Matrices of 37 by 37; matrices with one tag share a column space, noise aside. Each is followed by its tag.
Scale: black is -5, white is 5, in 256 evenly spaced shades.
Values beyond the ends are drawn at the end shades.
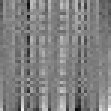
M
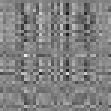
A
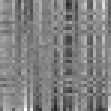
M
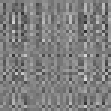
A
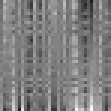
M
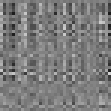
A
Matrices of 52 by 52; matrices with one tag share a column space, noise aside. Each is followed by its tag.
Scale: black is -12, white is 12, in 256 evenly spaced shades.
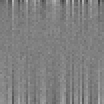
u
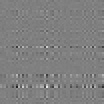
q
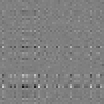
q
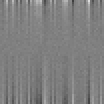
u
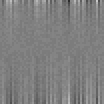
u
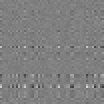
q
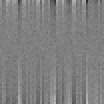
u
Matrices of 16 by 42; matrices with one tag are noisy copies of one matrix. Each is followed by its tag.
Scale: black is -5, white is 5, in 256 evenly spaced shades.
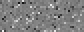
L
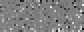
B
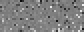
B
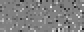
B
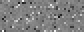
L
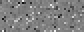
L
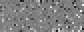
B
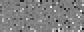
B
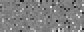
B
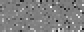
B
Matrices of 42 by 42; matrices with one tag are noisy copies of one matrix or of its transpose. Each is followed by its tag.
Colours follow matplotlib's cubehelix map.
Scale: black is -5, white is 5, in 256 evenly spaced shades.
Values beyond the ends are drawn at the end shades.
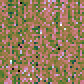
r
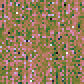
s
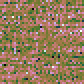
s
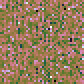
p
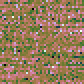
s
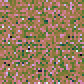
p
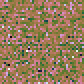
p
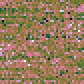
r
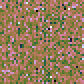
p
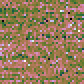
r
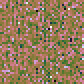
p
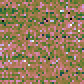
r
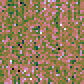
r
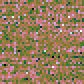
s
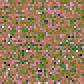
p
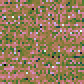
s
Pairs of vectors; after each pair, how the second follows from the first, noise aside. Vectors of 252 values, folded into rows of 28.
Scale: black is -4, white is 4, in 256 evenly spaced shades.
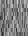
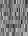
shuffled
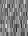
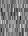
shuffled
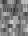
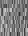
shuffled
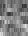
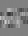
partly zeroed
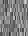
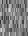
shuffled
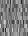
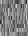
shuffled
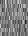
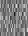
shuffled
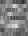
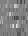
partly zeroed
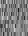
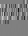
partly zeroed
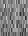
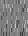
partly zeroed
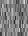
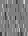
partly zeroed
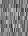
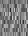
shuffled
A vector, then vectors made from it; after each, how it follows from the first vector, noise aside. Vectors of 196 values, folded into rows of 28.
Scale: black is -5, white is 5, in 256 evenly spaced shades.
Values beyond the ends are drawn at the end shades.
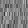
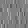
partly zeroed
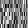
scaled up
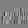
partly zeroed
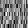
scaled up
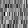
scaled up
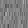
shrunk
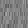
shrunk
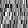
scaled up
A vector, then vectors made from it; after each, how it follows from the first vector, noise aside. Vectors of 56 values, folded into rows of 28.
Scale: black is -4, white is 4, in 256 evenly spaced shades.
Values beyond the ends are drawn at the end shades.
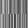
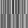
reversed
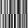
scaled up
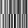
scaled up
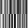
scaled up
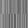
shrunk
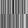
reversed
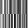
scaled up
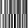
scaled up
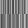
reversed
